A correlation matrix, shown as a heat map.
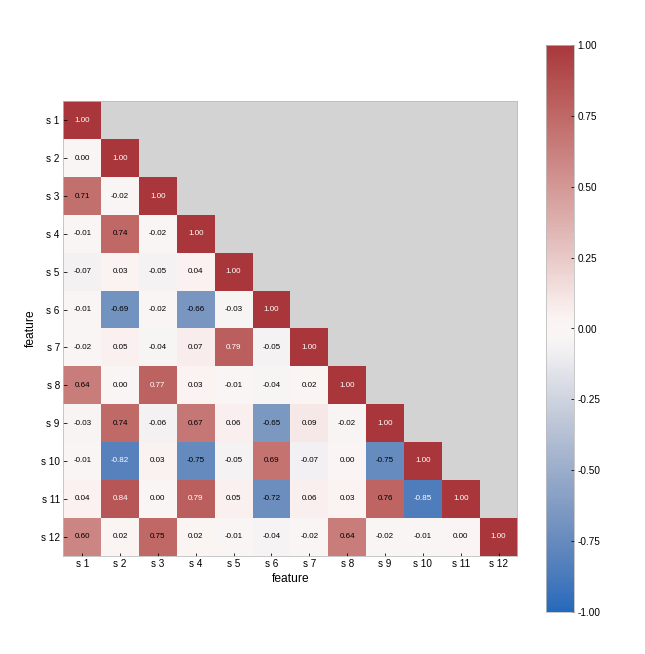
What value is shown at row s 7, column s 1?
-0.02
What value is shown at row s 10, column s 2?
-0.82
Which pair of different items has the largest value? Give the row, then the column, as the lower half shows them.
s 11, s 2
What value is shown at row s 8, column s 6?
-0.04
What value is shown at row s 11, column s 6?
-0.72
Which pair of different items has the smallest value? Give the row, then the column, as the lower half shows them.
s 11, s 10
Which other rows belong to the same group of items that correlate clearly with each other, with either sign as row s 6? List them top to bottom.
s 2, s 4, s 9, s 10, s 11
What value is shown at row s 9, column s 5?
0.06
